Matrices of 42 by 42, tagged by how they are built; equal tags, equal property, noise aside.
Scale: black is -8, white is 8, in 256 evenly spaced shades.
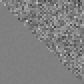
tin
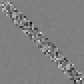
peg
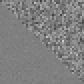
tin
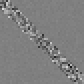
peg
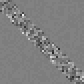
peg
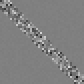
peg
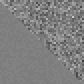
tin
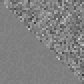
tin
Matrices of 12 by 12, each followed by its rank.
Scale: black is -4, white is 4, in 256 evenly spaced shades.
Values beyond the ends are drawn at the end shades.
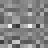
two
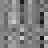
two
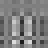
one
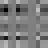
one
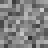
full rank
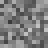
full rank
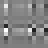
one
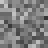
full rank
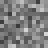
full rank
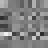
two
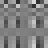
one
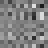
two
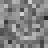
full rank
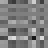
one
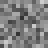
full rank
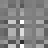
one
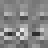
two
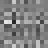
two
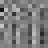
two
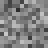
full rank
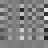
one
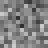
full rank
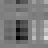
one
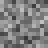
full rank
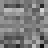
two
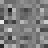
two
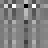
one
